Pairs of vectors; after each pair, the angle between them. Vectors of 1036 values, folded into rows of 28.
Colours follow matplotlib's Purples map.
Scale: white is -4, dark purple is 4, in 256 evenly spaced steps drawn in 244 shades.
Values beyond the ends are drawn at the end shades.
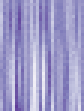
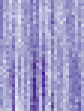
nearly opposite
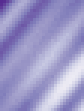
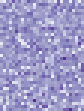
orthogonal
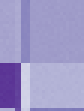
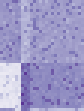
nearly opposite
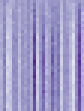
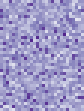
orthogonal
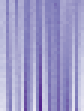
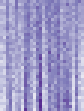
nearly parallel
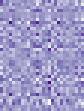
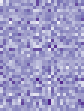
nearly opposite
